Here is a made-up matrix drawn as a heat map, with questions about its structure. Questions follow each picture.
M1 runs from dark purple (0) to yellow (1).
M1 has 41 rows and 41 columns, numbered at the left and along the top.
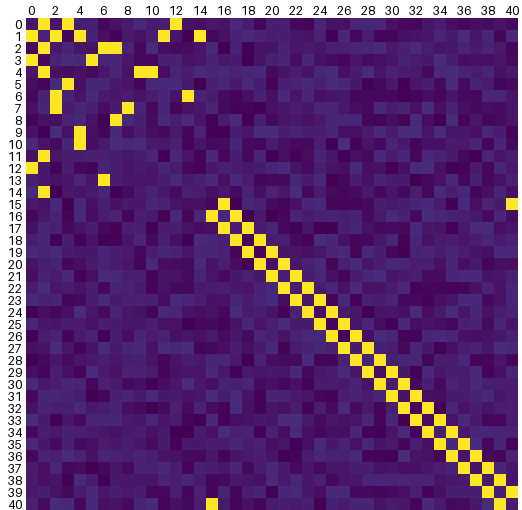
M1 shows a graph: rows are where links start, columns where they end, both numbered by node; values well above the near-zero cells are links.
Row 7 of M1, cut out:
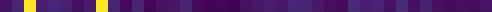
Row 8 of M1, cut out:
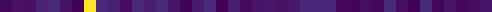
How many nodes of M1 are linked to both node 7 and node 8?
0
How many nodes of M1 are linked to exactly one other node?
8
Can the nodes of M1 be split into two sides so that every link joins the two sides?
yes
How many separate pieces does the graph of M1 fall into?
2
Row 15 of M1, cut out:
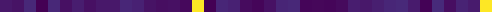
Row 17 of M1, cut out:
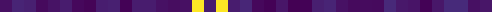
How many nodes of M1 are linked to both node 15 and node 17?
1
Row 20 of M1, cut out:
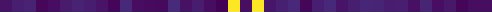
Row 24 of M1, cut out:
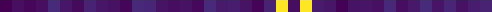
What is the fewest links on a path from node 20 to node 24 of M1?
4
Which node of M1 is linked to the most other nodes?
node 1
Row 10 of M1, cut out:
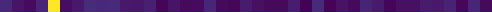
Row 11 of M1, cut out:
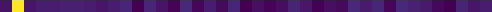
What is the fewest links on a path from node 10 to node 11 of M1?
3
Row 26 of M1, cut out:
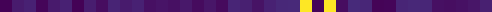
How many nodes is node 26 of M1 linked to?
2
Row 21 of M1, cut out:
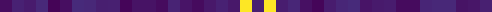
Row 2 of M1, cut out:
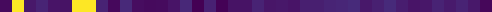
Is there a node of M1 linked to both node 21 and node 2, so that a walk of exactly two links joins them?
no
